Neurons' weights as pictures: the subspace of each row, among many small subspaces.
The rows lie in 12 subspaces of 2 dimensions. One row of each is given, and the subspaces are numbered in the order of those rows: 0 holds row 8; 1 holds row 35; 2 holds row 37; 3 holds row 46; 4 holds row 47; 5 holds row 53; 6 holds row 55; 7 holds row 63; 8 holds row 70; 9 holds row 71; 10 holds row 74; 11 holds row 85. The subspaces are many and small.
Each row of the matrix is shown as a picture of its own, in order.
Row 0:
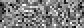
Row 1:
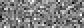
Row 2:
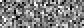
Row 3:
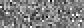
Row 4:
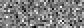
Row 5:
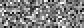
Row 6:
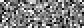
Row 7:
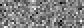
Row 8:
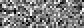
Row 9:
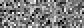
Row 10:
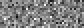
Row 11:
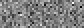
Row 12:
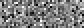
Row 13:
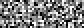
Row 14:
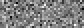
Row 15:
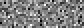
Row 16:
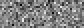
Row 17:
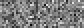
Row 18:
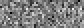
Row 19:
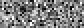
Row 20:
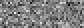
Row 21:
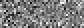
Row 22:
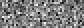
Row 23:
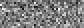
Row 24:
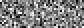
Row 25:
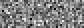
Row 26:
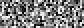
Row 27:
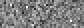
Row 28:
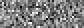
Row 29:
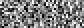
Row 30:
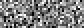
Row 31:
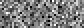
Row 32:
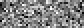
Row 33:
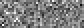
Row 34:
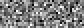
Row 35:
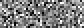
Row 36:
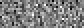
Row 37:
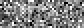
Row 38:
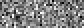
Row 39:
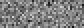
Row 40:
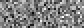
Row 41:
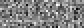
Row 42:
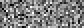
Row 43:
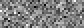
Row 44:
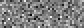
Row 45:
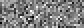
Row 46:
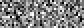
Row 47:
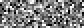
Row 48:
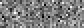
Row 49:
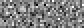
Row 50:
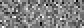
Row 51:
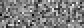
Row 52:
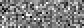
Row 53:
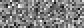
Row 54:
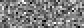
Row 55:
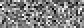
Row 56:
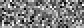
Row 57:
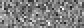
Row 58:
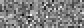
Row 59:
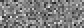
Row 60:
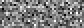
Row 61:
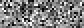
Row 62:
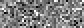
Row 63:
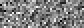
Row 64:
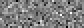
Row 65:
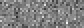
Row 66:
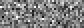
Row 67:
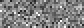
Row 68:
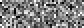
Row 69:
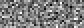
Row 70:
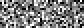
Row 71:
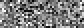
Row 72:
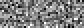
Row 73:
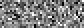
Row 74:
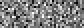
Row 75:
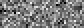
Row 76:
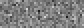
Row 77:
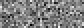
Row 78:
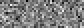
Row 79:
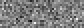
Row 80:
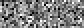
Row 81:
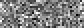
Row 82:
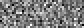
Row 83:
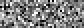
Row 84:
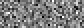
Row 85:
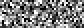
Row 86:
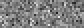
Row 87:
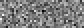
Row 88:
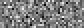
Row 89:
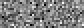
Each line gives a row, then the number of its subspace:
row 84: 10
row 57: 2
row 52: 6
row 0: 9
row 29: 10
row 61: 2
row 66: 6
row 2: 6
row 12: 1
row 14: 8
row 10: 8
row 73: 6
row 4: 8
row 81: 9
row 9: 7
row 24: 3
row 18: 6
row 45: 11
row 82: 4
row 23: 6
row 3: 0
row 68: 6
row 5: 7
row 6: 4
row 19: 2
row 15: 1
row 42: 9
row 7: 7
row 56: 11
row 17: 11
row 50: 10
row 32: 9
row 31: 10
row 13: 4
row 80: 11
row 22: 1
